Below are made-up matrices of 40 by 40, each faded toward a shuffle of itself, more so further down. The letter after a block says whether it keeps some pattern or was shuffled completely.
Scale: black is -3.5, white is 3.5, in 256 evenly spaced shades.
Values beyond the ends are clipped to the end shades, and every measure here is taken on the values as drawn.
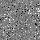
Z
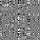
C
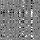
C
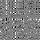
C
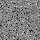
Z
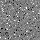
Z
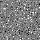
Z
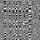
C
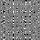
C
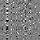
C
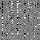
C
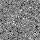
Z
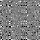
C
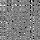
C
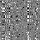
C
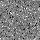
Z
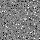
Z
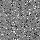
Z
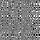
C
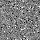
Z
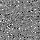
Z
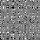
C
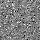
Z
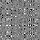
C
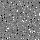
Z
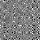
C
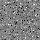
Z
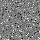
Z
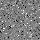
Z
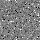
Z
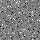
Z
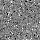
Z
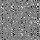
C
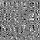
C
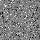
Z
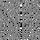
C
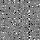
C
